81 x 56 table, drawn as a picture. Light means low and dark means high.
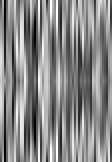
Mirror symmetry: top to bottom. Grain: streaks running down. Slope: none.
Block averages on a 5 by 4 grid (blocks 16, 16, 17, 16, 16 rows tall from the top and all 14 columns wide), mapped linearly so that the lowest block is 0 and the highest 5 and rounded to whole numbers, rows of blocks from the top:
3 2 0 0
1 5 4 4
0 2 4 4
1 5 4 4
3 2 0 0
